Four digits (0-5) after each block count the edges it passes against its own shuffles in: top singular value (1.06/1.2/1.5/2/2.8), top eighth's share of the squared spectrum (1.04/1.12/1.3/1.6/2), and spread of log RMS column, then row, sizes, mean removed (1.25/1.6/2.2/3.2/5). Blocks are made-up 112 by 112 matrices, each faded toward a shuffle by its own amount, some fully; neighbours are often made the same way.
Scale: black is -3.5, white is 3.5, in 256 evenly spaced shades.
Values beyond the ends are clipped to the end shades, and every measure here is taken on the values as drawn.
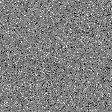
2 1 0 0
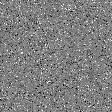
0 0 0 0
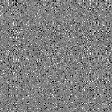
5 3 2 2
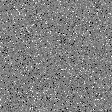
0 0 0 0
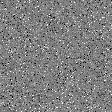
0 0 0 0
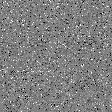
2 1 0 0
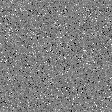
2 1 0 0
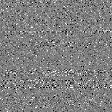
4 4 1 3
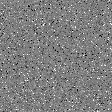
1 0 0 0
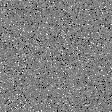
2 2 0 1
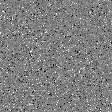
0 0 0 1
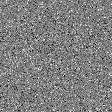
0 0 0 1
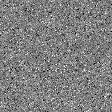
0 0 0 1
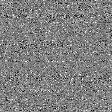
1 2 0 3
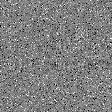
3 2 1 0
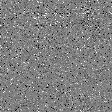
2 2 1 1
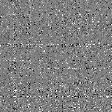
2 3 3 3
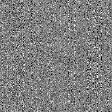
1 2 4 0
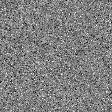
0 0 1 0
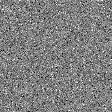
0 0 1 0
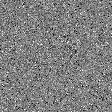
2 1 0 0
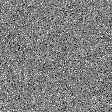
2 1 0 0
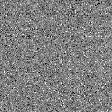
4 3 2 2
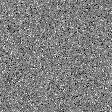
1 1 0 0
